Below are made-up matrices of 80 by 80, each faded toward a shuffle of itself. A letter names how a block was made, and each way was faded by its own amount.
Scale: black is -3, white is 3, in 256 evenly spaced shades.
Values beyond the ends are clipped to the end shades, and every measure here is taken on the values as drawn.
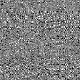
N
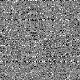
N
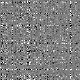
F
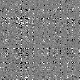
F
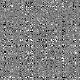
F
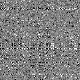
N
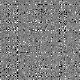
F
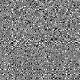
N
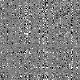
F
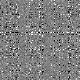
F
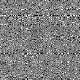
N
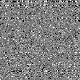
N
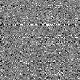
N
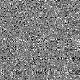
N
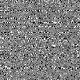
N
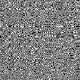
N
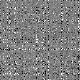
F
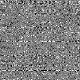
N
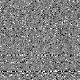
N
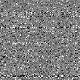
N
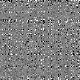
F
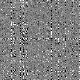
F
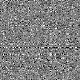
N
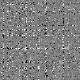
F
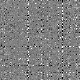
F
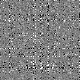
F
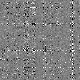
F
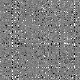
F
